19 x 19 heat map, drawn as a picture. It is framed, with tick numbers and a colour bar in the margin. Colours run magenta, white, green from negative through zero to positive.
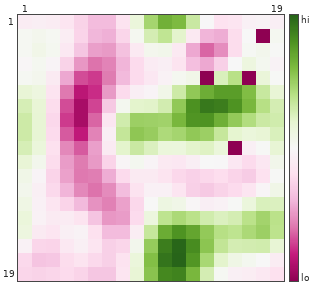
Four lone cells stand out, each far lower than its neighbours. The top right is the roughest part. The middle left is the ninth with the lowest average. No single row or column stands out from its neighbours. The halves do not mirror each other.
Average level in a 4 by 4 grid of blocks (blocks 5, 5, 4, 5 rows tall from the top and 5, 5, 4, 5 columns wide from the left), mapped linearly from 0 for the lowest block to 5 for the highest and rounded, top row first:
1011
0143
0011
1153
